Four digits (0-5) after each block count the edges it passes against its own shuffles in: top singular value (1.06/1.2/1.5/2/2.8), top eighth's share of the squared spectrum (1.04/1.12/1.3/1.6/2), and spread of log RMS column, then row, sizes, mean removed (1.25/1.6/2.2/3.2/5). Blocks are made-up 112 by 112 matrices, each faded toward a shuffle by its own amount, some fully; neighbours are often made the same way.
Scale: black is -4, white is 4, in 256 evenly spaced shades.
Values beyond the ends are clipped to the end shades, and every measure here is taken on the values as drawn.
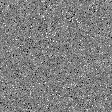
0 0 0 0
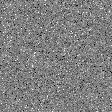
0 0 0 0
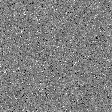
0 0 0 0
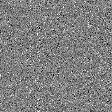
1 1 2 0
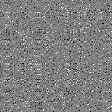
4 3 1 2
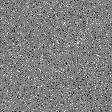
0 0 0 0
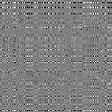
5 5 3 4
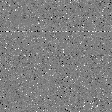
3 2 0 1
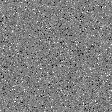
0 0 0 0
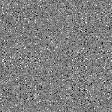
4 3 2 2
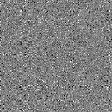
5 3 2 2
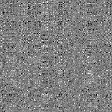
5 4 2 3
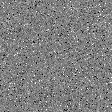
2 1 0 0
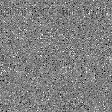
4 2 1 1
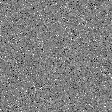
2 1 0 0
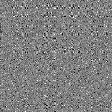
4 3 2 2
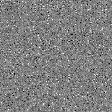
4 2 1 1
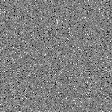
4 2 1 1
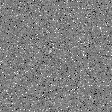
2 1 0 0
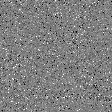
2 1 0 0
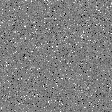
2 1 0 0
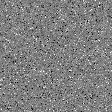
1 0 0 0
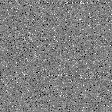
3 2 0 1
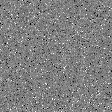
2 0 0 0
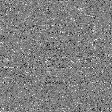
3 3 0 2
